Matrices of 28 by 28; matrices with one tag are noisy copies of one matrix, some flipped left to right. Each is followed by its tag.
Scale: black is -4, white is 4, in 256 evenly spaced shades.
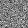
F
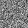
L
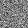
F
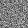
F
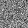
L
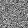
F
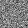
F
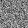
L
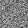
F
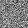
F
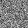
L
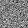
F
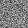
F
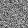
F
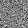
F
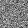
F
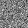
L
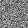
F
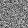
F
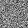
F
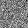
L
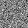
L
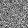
F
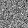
L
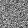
F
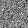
L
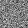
F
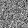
L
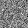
L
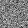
F
